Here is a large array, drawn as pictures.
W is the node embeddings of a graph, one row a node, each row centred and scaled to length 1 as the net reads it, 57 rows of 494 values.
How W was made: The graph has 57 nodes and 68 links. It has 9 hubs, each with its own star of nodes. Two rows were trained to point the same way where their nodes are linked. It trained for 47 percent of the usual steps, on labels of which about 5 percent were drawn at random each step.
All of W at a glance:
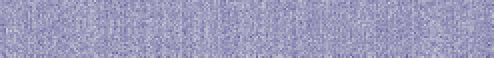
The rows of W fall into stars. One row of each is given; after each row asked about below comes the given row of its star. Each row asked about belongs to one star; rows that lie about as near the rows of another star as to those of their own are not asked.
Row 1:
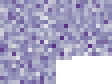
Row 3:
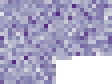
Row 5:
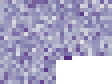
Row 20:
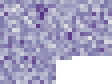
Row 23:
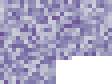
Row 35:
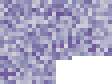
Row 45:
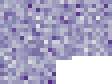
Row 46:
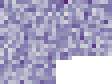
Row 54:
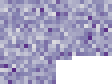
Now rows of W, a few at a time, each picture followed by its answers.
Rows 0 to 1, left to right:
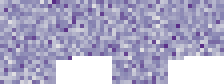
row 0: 5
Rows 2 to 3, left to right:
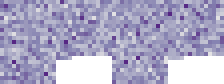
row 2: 45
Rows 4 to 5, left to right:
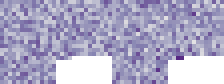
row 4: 45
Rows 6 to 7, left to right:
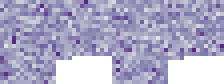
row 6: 1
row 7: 54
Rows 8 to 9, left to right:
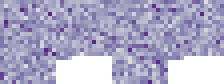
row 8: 45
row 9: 46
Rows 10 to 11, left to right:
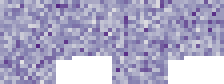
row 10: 23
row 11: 1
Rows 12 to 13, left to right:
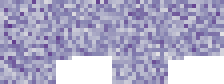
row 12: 46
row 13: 3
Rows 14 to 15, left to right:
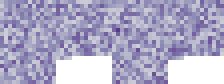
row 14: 3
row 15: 5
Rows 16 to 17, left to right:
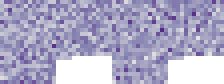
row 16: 3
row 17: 5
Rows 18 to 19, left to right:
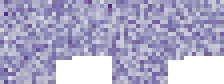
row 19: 1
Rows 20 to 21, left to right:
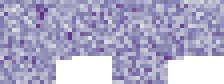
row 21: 35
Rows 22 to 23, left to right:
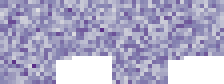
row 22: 35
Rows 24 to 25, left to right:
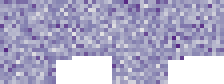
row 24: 46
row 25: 1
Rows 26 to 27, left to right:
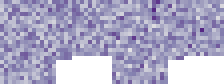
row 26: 5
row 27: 23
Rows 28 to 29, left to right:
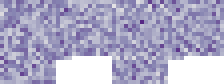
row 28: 35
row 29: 20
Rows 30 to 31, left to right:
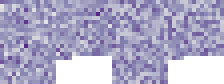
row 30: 54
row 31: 20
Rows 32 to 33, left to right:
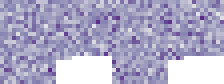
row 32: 1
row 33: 54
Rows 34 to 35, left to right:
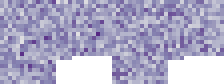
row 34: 20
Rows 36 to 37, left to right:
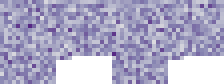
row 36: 3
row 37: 23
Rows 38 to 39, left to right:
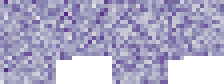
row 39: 46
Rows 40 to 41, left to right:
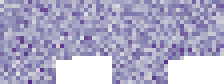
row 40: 54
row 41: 5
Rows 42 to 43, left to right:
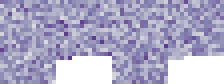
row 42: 1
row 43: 3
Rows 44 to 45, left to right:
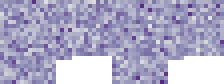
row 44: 54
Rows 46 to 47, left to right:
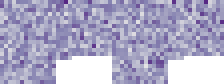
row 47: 1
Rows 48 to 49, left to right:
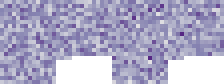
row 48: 3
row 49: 3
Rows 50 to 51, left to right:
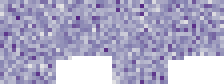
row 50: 23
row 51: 5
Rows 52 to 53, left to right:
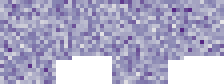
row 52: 5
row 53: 46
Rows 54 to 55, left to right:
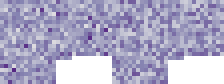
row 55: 54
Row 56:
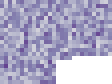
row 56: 54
